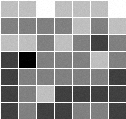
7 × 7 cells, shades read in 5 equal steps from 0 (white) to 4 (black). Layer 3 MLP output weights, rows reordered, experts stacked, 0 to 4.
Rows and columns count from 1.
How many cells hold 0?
2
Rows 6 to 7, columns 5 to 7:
3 3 3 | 2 2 3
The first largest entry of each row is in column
1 1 6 2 1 1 1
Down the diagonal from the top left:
1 2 2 2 2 3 3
